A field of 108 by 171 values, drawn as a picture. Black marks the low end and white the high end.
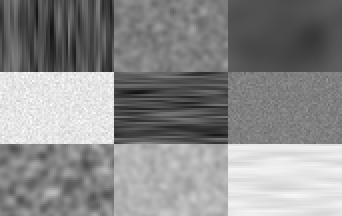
The table splits into 3 rows of 3 panels. Panel 1,1: low, streaked downward. Panel 1,2: middling, blotchy, faint in contrast. Panel 1,3: low, smooth, faint in contrast. Panel 2,1: very high, fine-grained, faint in contrast. Panel 2,2: low, streaked across. Panel 2,3: middling, fine-grained, faint in contrast. Panel 3,1: middling, blotchy. Panel 3,2: high, blotchy, faint in contrast. Panel 3,3: very high, streaked across, faint in contrast.
